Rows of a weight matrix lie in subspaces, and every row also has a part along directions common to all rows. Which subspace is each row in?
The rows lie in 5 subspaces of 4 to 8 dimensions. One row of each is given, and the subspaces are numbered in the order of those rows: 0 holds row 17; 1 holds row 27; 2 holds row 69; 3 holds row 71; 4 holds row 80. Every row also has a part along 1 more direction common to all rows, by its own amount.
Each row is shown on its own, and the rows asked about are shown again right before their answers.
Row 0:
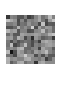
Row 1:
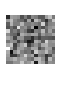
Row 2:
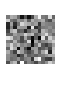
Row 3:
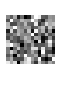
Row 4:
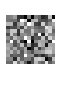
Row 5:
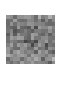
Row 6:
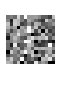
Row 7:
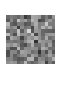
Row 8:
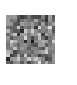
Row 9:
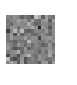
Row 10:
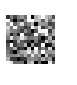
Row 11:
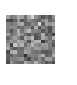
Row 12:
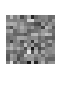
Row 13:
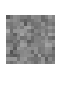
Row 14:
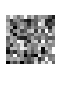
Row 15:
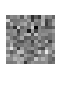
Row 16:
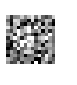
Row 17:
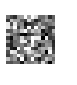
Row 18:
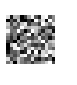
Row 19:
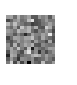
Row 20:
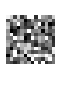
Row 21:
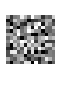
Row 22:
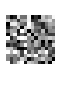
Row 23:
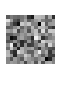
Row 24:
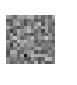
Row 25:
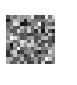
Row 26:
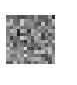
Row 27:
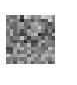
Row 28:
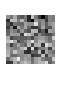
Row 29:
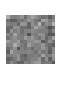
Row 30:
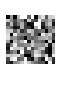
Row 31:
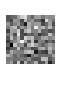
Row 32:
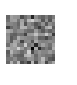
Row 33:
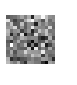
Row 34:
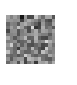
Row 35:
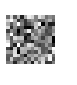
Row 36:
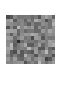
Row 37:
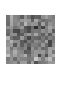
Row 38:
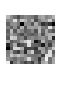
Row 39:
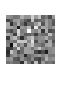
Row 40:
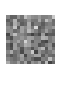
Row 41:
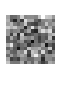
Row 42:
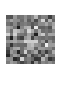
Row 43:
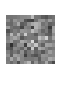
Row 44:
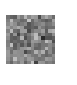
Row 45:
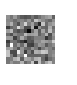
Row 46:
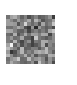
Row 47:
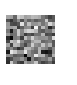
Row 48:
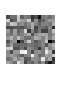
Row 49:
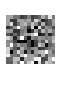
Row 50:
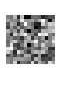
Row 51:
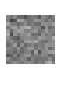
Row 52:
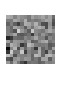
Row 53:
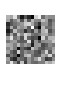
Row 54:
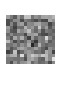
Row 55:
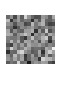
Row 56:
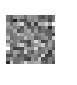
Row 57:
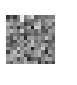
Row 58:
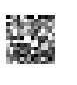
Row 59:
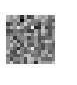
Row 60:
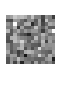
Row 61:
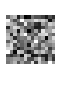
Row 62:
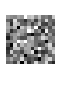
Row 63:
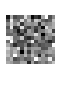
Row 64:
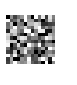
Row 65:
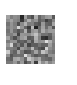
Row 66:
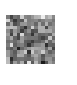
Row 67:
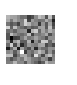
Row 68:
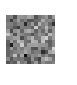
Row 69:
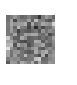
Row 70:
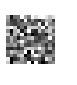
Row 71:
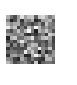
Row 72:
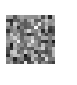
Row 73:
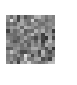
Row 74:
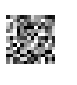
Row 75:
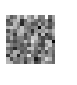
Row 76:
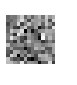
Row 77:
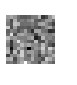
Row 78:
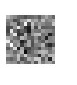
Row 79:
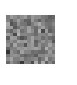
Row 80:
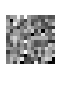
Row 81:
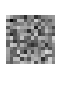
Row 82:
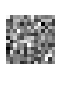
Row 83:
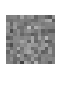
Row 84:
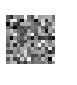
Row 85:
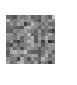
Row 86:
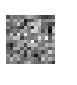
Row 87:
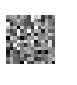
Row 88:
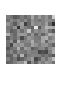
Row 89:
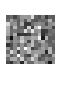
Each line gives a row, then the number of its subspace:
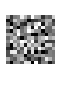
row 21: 3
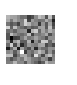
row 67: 2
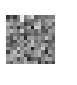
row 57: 0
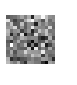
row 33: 3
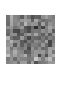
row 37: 2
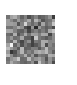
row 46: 4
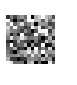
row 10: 3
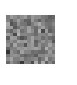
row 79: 4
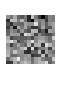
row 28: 3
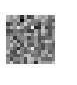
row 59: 0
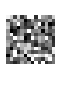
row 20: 1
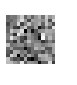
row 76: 0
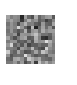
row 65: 0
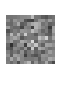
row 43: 3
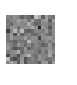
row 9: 0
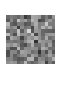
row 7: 4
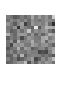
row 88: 4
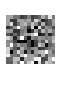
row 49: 1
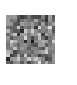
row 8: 0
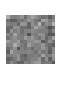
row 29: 2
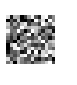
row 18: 1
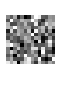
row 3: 4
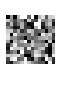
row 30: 0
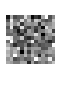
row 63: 2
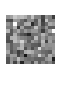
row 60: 4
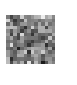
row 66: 3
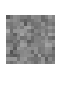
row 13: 2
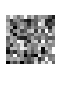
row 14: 4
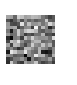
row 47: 2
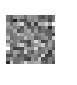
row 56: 2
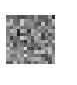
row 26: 0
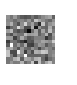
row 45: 1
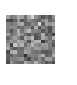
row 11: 2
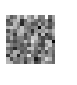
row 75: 0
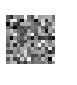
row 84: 1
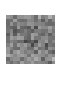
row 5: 1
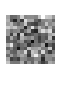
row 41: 3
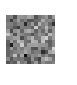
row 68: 4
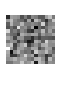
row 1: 2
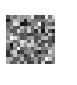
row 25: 2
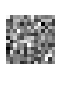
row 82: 2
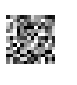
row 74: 1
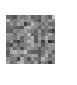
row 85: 4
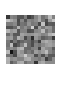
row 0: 2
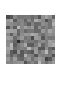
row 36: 2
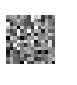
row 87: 4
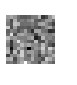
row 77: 2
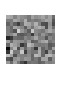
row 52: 2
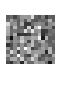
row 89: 0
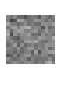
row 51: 1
